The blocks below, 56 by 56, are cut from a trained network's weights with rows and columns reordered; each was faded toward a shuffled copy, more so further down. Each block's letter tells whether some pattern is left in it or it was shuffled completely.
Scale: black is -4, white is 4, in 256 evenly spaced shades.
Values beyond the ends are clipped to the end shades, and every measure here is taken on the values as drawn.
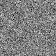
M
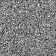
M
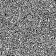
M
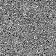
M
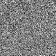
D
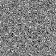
D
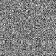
D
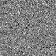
D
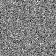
M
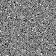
M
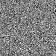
M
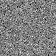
M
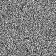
D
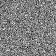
M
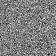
M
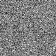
M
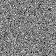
M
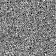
M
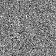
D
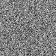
M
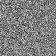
M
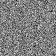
M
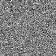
D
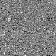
D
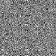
D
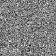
D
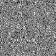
D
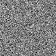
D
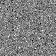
M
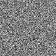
D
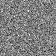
M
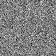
M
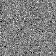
D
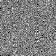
D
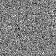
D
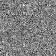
D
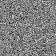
M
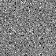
D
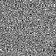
D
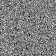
M
